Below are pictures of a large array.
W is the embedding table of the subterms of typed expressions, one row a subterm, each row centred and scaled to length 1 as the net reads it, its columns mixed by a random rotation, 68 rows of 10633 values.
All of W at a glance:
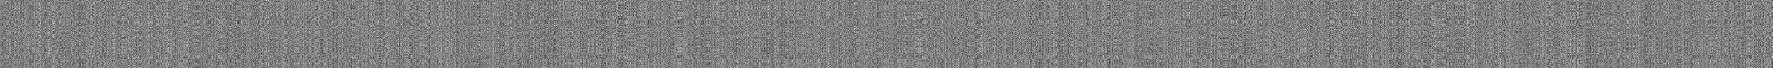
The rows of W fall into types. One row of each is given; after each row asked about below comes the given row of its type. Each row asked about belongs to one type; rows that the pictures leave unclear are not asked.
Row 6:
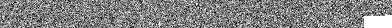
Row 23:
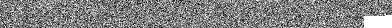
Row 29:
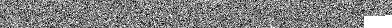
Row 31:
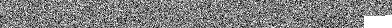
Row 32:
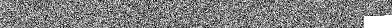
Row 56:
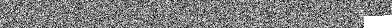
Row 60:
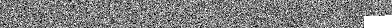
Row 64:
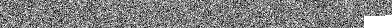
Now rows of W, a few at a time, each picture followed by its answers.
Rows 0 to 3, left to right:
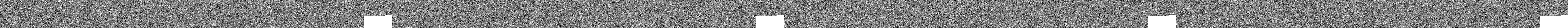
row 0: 64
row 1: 6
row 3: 29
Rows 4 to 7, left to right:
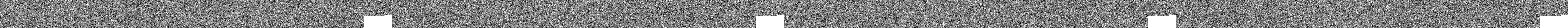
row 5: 60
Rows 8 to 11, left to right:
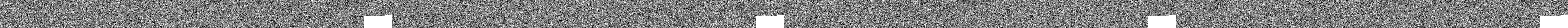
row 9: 6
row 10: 23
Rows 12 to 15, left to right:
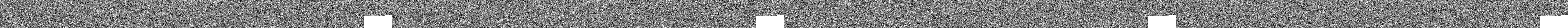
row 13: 29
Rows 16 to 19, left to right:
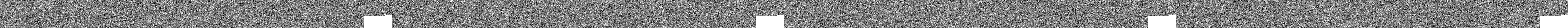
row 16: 23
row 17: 64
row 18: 60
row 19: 60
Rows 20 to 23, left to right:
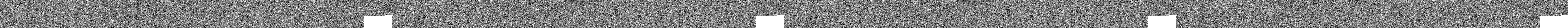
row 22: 23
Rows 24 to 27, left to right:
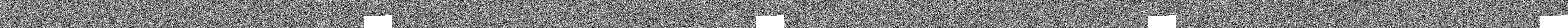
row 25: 60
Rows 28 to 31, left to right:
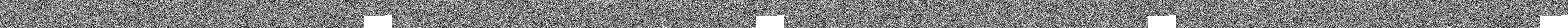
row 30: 23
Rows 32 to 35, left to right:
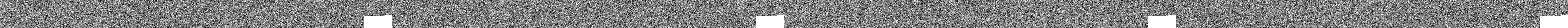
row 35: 60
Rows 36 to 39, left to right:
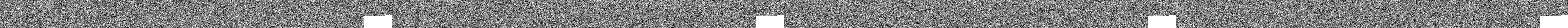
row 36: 23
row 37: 29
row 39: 32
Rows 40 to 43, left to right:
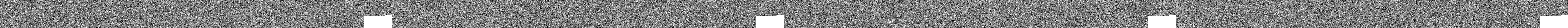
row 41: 32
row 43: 32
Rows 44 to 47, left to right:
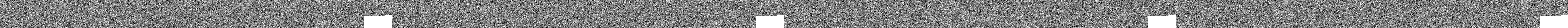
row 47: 64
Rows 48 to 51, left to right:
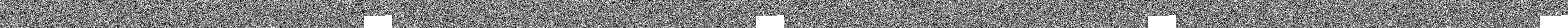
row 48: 29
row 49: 6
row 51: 64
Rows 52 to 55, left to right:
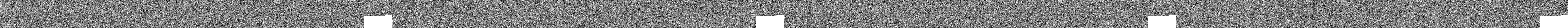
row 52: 32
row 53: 56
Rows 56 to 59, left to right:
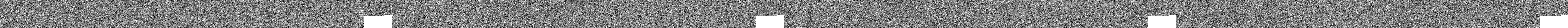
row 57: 23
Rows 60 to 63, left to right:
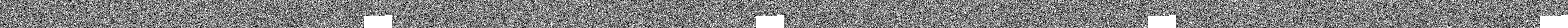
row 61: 6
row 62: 64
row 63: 31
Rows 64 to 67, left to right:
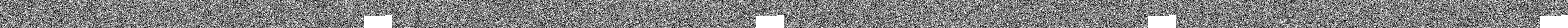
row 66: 64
